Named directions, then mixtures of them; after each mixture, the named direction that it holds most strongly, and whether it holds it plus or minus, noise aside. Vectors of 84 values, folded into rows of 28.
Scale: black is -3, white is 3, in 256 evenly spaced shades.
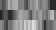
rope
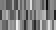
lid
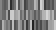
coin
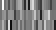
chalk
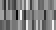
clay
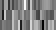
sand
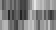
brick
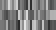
lid, minus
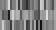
coin, plus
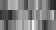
rope, plus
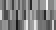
lid, minus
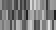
lid, plus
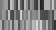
coin, minus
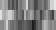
rope, minus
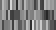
coin, minus
